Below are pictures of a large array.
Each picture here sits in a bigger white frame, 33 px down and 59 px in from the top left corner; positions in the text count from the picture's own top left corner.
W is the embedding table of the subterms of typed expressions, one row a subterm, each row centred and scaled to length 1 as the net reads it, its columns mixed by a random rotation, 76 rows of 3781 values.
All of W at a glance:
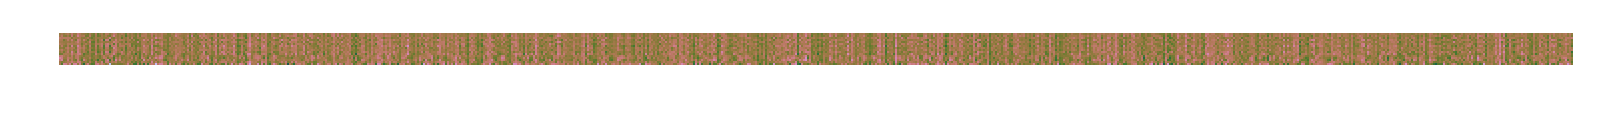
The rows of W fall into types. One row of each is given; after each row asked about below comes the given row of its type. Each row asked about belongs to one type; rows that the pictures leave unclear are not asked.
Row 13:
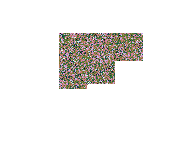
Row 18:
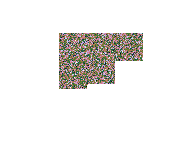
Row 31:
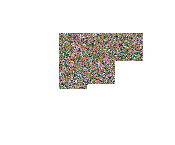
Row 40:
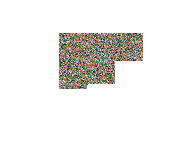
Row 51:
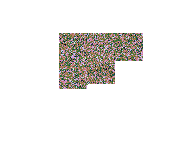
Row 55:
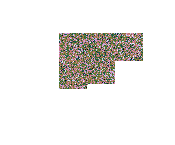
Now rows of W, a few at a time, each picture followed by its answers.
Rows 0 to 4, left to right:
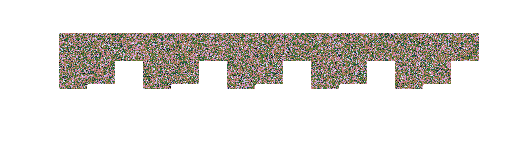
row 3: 40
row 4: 51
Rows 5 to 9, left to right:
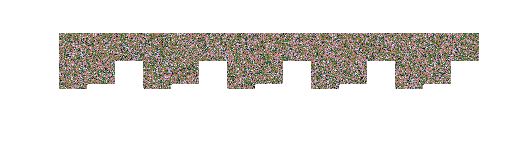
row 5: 31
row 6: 51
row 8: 31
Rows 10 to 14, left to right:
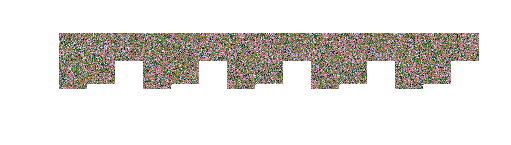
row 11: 55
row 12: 13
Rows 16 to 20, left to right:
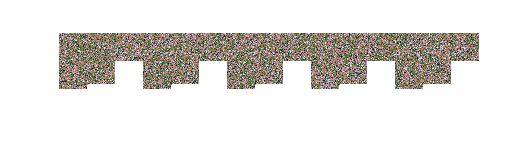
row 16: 55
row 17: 18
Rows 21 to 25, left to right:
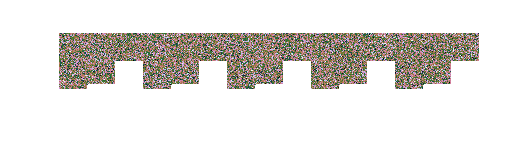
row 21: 40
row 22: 31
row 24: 55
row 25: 55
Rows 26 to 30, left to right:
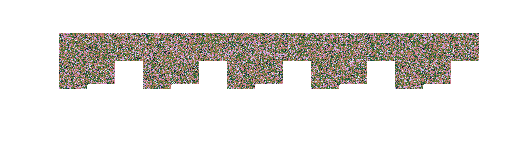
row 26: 55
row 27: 13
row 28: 18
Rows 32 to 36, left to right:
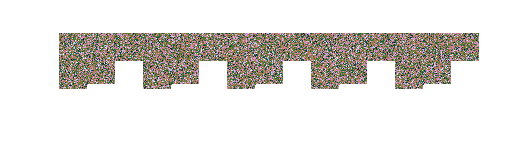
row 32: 18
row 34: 40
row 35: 51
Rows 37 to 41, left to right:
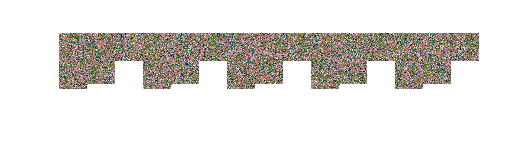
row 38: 40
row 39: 18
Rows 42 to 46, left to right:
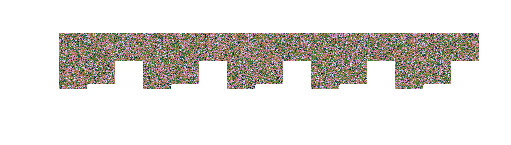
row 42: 55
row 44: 31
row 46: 40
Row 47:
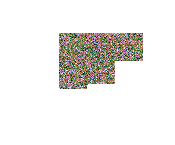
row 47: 40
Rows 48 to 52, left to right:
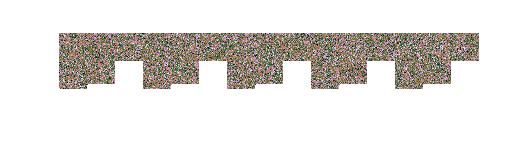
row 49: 51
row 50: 40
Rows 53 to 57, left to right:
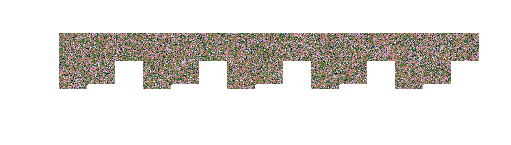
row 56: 13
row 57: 51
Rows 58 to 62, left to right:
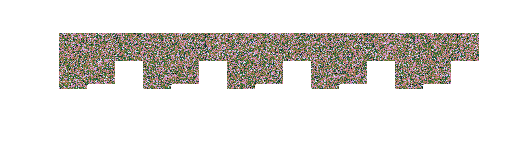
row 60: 18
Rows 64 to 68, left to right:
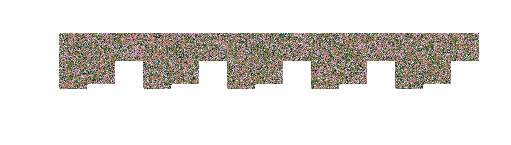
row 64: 13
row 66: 55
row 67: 55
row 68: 18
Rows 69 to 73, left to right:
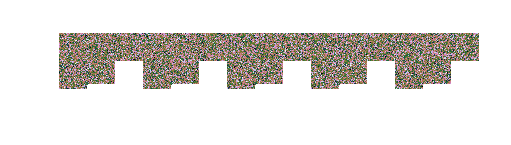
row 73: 18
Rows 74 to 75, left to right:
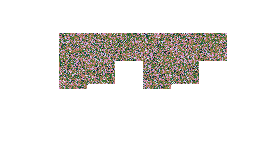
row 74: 40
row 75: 13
